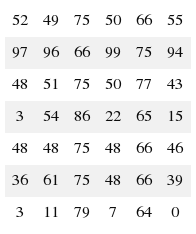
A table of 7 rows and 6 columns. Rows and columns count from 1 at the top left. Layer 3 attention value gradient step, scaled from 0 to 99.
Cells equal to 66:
4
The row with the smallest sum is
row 7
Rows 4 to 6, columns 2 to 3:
54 86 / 48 75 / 61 75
